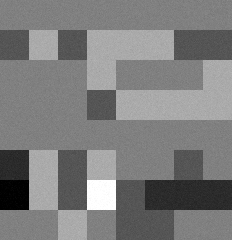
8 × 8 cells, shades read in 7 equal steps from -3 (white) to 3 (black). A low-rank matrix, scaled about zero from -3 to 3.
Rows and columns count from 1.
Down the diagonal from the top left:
0 -1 0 1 0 0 2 0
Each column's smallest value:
0 -1 -1 -3 -1 -1 -1 -1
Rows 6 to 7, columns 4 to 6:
-1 0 0 | -3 1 2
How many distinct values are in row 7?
5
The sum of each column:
6 -3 2 -5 0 1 3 1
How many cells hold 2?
4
